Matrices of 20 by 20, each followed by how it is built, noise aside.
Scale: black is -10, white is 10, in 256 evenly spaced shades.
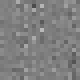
uneven columns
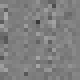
uneven columns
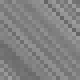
Toeplitz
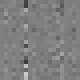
uneven columns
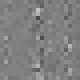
uneven columns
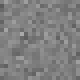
noise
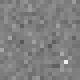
noise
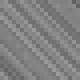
Toeplitz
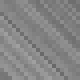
Toeplitz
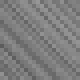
Toeplitz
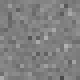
noise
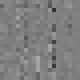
uneven columns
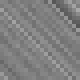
Toeplitz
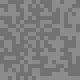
noise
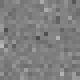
noise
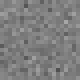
noise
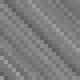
Toeplitz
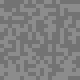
noise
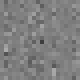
uneven columns
